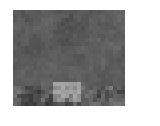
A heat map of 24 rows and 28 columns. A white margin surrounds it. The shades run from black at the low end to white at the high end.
Odd patch: higher, in the bottom middle. Histogram: skewed, a long tail of high values. Average level on the scale: 40%. Ninth with the highest average: bottom middle. Seam: horizontal, 80% of the way down, the top part calmer. Grain: blotchy. Roughest part: bottom middle.
